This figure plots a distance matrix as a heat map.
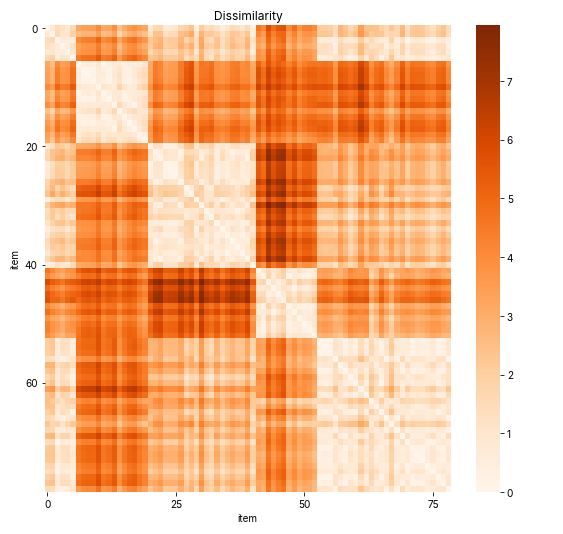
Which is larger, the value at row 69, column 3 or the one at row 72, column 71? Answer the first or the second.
the first
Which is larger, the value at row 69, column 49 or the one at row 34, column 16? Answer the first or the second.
the second
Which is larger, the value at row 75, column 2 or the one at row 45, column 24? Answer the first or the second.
the second
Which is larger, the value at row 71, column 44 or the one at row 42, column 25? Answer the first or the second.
the second
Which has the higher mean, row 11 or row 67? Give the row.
11
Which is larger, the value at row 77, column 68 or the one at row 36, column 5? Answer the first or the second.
the second
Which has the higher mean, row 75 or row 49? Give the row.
49
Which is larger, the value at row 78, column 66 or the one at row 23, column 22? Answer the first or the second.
the second
